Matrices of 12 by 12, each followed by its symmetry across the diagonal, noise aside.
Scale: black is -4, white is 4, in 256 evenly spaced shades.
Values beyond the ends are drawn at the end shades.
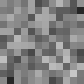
symmetric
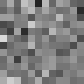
antisymmetric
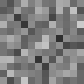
symmetric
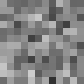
neither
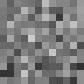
neither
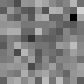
neither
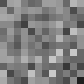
symmetric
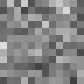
neither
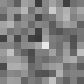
symmetric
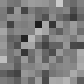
symmetric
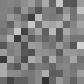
antisymmetric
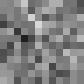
antisymmetric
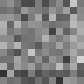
antisymmetric
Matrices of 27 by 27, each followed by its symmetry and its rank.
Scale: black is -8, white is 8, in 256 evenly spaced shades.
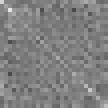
symmetric, rank five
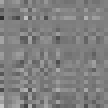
neither, rank two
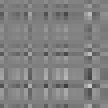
neither, rank one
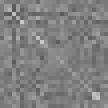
symmetric, rank five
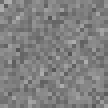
symmetric, full rank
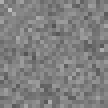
symmetric, full rank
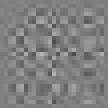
antisymmetric, rank two
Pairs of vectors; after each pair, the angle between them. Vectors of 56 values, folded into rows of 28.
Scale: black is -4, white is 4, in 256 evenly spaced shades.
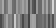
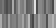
partly opposed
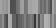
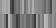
nearly parallel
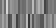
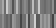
partly aligned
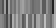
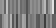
nearly opposite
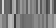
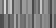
partly opposed
